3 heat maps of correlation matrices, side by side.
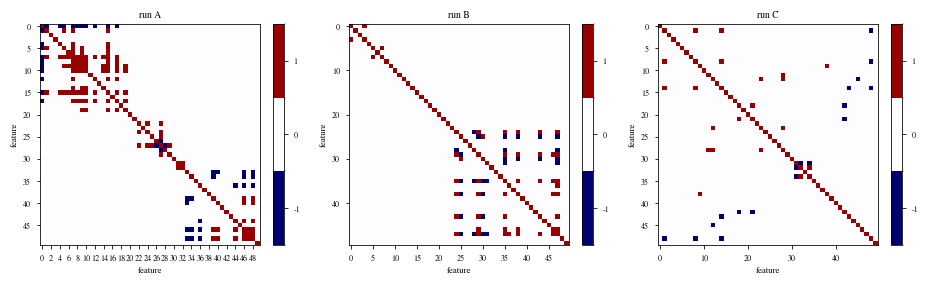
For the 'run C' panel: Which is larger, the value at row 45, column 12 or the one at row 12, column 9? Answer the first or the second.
the second
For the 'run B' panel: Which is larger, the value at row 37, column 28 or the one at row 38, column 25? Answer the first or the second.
the first
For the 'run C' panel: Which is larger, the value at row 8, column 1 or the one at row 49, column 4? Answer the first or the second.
the first
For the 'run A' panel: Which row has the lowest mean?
0
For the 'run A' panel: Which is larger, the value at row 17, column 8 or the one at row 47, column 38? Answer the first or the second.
the first
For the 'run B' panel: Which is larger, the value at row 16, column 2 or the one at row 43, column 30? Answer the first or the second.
the first
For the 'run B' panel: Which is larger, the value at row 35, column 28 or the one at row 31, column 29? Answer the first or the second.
the second
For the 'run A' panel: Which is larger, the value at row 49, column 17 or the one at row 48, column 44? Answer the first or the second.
the second
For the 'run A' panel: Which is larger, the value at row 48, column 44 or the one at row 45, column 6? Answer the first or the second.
the first
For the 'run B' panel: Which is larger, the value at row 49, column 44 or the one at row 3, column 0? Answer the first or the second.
the second
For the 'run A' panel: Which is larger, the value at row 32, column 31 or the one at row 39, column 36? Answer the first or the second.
the first
